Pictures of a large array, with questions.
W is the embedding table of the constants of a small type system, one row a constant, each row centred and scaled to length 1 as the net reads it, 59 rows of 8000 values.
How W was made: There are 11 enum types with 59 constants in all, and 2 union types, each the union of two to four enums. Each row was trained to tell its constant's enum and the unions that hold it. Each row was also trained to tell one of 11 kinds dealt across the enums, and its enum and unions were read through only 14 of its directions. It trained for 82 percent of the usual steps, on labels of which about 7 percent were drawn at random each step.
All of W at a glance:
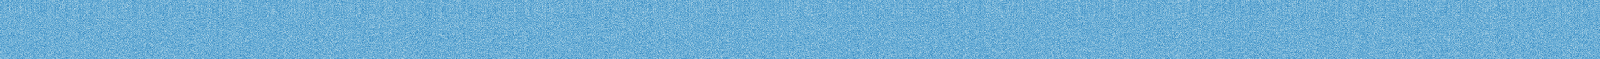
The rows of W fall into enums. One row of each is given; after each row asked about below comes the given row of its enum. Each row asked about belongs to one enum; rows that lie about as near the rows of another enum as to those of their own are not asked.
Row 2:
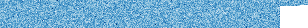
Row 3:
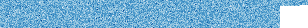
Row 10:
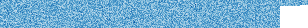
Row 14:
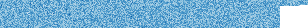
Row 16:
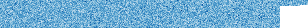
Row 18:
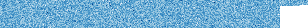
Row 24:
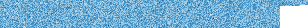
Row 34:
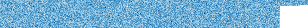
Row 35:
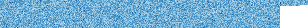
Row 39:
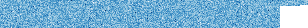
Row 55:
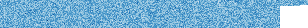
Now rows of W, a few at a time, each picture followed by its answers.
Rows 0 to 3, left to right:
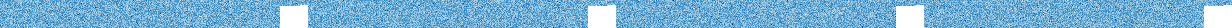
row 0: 34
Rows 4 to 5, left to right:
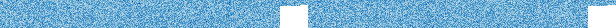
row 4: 14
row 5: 39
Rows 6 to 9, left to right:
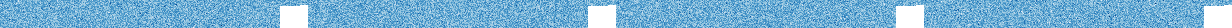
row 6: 39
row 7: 10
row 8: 34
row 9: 34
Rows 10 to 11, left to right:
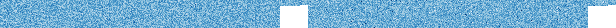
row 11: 14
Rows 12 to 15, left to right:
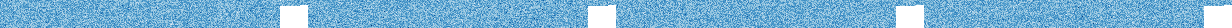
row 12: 55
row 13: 10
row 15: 24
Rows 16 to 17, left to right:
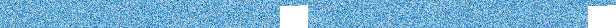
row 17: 24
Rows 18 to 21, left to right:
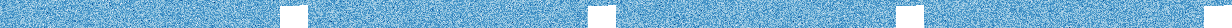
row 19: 16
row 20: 10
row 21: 55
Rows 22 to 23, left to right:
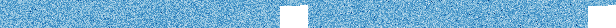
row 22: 14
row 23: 34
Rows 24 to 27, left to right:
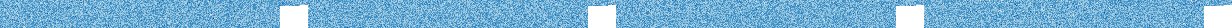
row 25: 18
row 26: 14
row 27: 18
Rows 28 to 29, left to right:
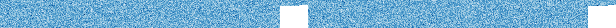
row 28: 3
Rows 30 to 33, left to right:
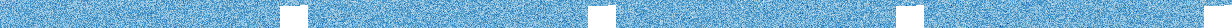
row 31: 16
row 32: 10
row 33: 34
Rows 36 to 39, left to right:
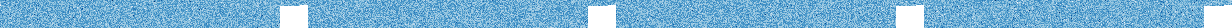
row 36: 39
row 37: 55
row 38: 16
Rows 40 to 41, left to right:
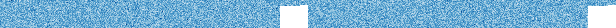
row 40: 39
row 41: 16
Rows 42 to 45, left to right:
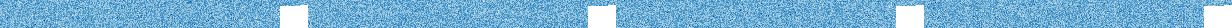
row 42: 18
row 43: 24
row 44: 39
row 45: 14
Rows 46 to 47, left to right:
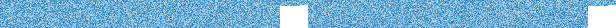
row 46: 39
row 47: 35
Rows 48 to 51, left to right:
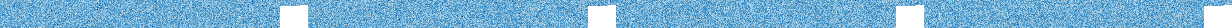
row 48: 16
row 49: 55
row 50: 55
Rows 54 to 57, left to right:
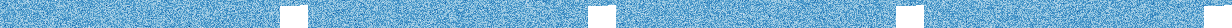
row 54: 10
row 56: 55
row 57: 14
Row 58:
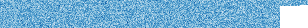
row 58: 24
